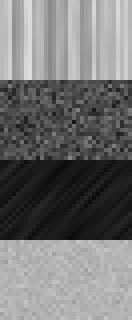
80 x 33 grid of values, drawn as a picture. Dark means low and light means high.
The table splits into 4 rows of 1 panel. Panel 1,1: high, streaked downward. Panel 2,1: low, fine-grained. Panel 3,1: very low, slanting up to the right, faint in contrast. Panel 4,1: high, fine-grained, faint in contrast.
